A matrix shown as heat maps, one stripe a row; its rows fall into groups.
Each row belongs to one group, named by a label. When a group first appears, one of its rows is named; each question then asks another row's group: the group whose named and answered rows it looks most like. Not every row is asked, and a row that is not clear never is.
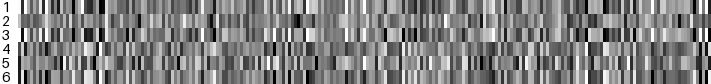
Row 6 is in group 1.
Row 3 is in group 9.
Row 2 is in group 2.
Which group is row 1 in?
9
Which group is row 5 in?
2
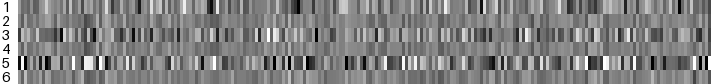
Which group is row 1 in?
2
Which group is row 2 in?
9
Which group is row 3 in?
2
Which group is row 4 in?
9
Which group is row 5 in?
1
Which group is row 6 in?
9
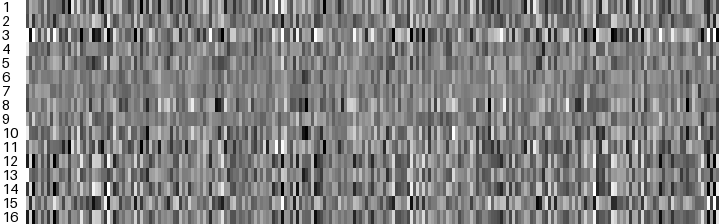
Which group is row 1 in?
2
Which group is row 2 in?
1
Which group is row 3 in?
9
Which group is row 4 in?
2
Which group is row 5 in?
9
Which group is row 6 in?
2
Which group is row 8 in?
2
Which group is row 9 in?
9
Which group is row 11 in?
2
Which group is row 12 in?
1
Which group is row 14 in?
1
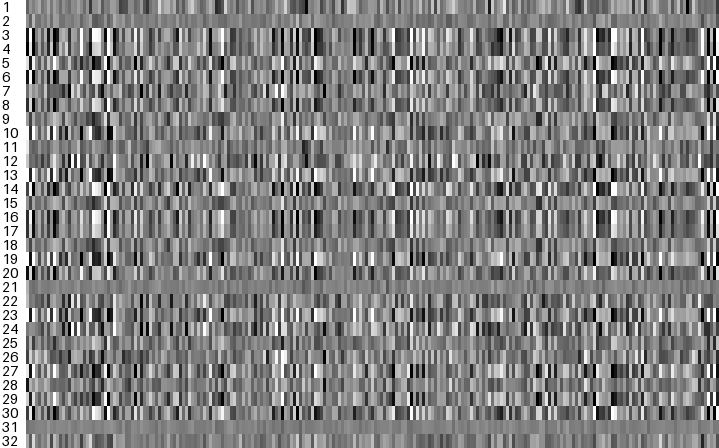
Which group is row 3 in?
1
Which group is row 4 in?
1
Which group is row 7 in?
2
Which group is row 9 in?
9
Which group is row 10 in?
9
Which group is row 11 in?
2
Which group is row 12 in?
2
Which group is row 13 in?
9
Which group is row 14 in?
1
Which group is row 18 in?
9
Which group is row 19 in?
9
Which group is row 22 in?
2
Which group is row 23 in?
9
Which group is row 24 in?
2
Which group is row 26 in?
2
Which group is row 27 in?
9
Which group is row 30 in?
1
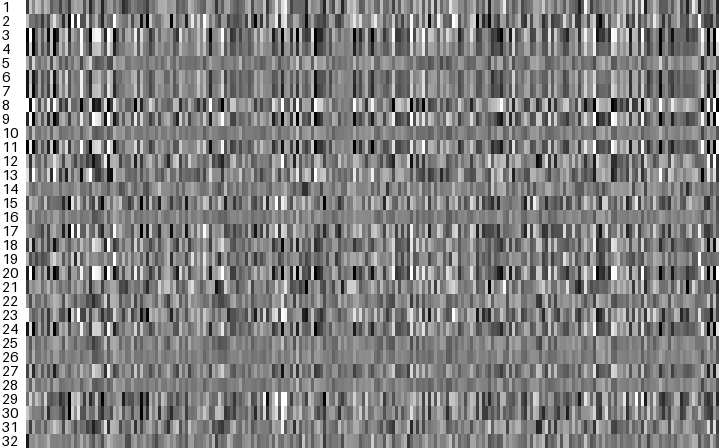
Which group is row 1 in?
2
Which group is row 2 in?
2
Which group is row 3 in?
1
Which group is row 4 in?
1
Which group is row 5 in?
9
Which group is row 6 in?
1
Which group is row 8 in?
9
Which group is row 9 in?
1
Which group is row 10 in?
9
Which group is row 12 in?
9
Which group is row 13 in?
9
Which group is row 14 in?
2
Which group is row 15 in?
2
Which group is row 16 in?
9
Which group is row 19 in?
2
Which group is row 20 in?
1
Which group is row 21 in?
2
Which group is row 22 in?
9
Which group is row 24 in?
1
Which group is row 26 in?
9
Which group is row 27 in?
1
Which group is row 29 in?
2
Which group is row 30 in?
2
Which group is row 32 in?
2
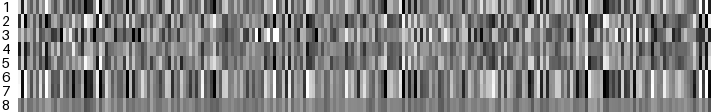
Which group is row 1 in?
9
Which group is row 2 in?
1
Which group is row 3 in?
2
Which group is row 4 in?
1
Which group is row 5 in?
1
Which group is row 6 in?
9
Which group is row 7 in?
9
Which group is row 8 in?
9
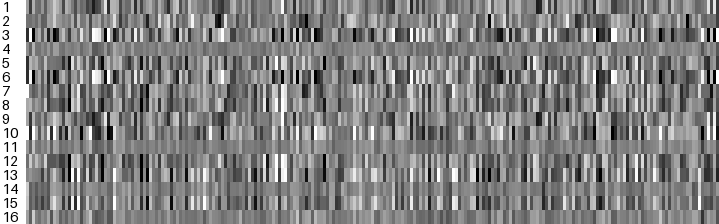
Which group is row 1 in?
9
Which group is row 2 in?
2
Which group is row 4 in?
9
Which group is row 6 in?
1
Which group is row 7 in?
2
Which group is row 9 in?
9
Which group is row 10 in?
9
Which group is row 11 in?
9
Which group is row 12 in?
2
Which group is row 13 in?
2
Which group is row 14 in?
2
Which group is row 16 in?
9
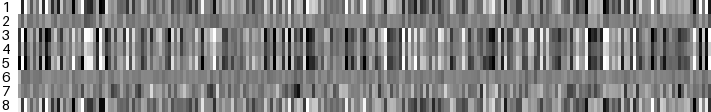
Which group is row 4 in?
1
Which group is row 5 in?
1
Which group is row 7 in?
2
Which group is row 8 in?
9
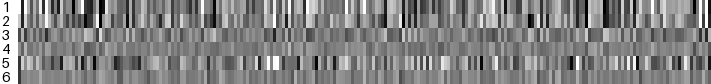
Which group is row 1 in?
9
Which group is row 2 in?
9
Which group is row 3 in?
1
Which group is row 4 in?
9
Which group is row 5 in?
2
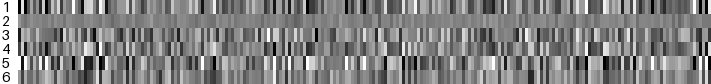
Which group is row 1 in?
1
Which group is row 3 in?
2
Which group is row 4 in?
1
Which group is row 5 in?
9
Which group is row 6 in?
9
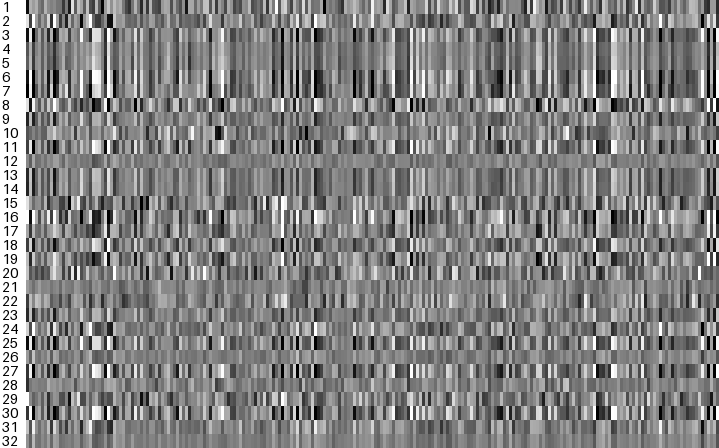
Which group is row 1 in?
2
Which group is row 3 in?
1
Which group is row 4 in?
1
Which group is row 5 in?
1
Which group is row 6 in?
1
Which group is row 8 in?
9
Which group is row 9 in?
1
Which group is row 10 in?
2
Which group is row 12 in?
9
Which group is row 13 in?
1
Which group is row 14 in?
1
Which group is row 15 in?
2
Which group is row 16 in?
9
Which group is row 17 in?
9
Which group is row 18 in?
1
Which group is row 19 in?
9
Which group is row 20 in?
2
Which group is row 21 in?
2
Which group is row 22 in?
2
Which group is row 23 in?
1
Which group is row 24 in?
9
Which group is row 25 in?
1
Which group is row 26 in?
9
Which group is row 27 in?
1
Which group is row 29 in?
2
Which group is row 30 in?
1
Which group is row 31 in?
9
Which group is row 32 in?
9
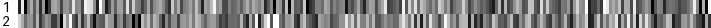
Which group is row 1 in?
1
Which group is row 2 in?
2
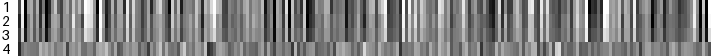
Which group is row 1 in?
1
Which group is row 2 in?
1
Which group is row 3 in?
1
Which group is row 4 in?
2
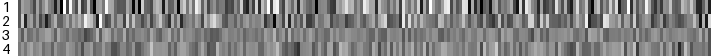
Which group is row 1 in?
2
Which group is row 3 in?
9
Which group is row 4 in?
2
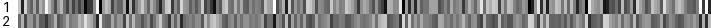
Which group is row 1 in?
9
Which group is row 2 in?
1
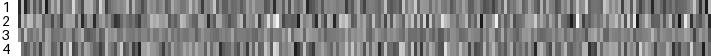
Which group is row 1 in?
1
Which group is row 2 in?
2
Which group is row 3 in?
9
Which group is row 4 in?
2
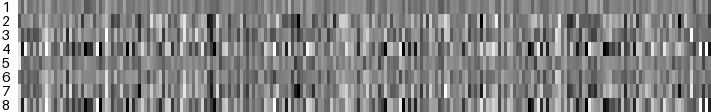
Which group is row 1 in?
9
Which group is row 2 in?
2
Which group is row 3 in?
2
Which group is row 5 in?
2
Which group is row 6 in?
2
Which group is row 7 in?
2
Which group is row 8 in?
9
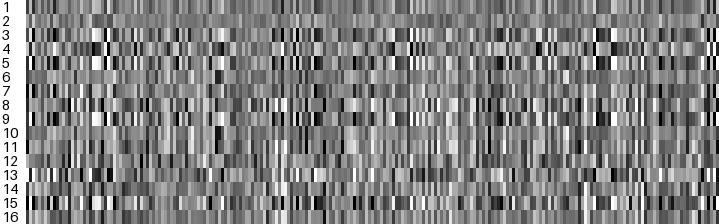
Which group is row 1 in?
1
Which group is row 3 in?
1
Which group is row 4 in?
9
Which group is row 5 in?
1
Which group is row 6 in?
2
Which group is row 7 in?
1
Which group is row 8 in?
2
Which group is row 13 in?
9
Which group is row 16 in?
2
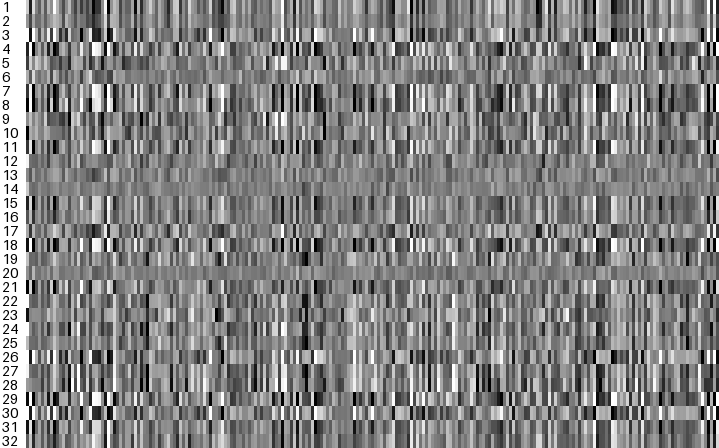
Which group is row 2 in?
9
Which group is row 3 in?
9
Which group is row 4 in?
1
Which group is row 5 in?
2
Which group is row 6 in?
9
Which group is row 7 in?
1
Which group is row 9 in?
2
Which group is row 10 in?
2
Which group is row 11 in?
1
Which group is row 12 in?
2
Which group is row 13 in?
9
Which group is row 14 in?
2
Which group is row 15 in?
1
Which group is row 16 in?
1
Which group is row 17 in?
9
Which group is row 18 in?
1
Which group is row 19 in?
2
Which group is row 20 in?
9
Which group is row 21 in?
1
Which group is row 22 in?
2
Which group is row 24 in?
2
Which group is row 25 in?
2
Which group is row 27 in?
2
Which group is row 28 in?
2
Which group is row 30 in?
9
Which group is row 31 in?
1
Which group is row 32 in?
1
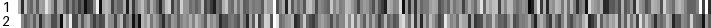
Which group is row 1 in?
9
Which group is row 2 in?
2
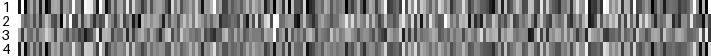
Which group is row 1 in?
1
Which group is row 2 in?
2
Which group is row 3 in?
9
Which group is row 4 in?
1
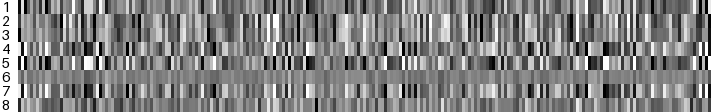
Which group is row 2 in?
2
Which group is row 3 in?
2
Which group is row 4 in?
9
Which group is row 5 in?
1
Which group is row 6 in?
9
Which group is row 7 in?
9
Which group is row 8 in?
2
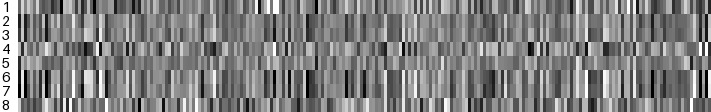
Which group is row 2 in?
1
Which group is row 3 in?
1
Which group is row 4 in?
9
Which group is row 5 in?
2
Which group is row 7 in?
1
